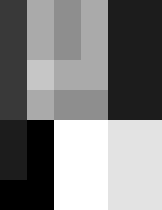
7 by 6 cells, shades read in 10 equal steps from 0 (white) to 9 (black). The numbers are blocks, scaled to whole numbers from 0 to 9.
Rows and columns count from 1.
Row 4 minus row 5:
-1 -6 4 4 7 7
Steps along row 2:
down up down up same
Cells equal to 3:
7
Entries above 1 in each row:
6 6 6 6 2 2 2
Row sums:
33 33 31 34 19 19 20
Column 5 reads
8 8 8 8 1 1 1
